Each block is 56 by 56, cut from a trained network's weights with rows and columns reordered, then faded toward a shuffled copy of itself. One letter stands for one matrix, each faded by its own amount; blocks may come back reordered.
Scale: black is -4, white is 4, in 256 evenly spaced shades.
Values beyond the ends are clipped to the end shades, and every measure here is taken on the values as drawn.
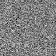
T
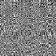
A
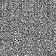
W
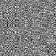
A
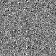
W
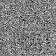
T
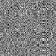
A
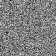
T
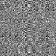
A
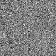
T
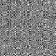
A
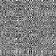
A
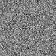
T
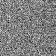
W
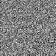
W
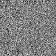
T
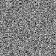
T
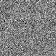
W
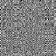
A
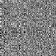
A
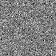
W
